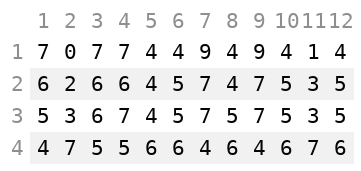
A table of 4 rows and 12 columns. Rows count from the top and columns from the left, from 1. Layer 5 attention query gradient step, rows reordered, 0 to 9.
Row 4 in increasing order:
4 4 4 5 5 6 6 6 6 6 7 7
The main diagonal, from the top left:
7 2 6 5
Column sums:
22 12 24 25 18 20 27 19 27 20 14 20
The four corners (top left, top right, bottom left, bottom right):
7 4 4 6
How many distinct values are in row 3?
5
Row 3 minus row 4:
1 -4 1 2 -2 -1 3 -1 3 -1 -4 -1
